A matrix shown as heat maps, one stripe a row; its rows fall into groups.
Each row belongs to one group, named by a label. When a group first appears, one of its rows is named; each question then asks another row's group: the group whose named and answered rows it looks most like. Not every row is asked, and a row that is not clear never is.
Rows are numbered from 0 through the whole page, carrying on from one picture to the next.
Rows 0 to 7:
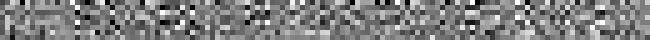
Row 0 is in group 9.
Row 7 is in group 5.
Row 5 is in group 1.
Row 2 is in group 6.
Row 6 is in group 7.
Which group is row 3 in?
9
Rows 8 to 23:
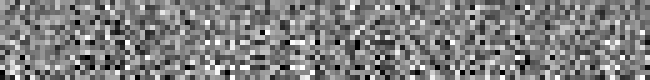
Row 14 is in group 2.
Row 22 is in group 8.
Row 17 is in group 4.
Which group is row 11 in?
7
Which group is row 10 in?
6
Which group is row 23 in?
4
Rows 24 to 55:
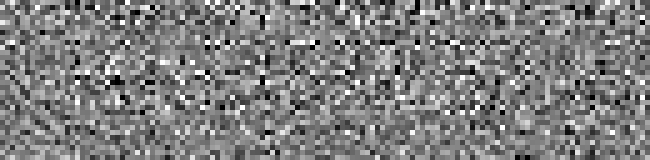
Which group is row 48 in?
7
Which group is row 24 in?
8
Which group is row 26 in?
5
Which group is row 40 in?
2
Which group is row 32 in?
8
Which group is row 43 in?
4
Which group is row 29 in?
2
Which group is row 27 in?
2
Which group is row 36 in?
6
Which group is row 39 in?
1
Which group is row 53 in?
4
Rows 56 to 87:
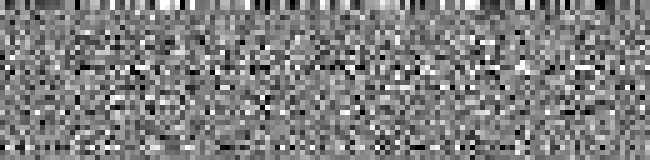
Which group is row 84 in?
9
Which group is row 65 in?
2
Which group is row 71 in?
9
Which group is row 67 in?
8
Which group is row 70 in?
5
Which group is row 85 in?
8
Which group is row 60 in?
5
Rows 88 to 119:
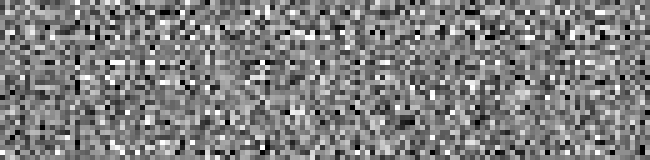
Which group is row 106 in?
5
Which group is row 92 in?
6
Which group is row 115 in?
5
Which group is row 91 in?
2
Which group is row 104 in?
6
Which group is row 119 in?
8
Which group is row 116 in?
6
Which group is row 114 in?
8
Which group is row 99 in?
8
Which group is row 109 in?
9
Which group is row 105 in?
8
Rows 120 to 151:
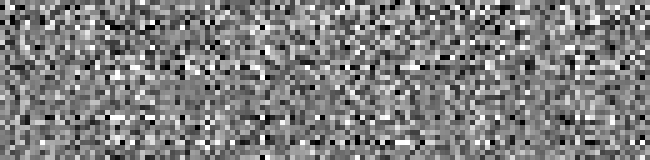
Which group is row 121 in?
8
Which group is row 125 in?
2
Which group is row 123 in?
5
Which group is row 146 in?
5
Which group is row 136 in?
9
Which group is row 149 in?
8
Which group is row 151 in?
2
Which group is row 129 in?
7
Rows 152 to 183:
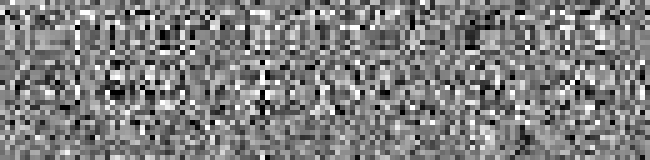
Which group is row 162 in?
6
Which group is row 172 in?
6
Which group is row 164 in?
2
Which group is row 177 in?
1
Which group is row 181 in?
1
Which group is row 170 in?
2
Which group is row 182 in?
5
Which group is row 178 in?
1
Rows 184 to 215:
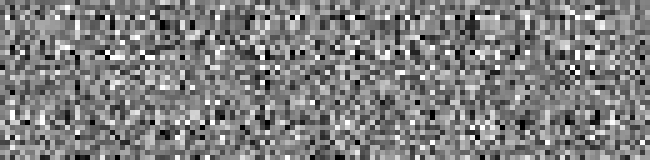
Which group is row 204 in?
8
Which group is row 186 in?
7
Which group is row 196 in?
8
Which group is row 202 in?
5
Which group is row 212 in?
4
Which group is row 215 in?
1
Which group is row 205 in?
2
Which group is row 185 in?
5
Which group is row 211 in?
1
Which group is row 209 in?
1
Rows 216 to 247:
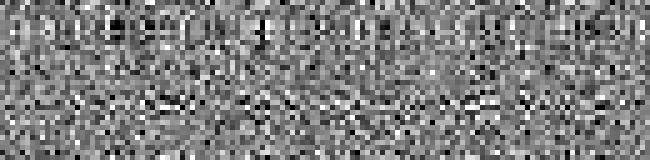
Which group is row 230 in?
5
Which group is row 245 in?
2
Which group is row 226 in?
8
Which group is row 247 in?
6
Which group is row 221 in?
2
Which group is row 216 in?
7
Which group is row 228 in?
4
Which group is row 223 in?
2
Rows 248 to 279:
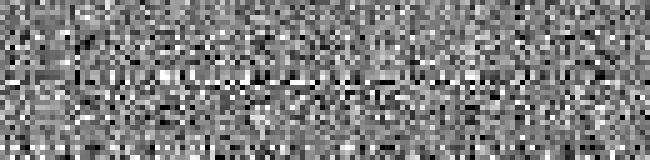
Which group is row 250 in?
4
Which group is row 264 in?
8
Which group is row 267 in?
4
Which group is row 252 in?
7
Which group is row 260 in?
5
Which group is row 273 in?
5
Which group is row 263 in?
6
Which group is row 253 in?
6
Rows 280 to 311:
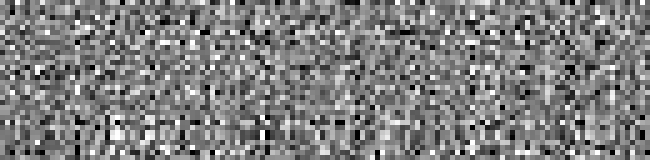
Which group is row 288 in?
6
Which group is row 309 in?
6
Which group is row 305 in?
7
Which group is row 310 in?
5
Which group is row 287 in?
9
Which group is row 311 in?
1
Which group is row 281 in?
5
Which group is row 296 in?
1
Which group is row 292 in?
2
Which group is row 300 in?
4
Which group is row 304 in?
1
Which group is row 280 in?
4
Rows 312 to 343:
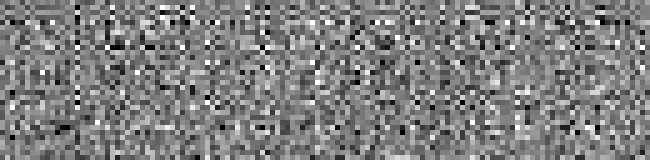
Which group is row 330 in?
5
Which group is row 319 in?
9
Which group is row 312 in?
9
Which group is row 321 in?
2
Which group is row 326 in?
4
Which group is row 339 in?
5
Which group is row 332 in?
8
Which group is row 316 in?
7
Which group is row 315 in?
6
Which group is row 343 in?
1
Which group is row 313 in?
6
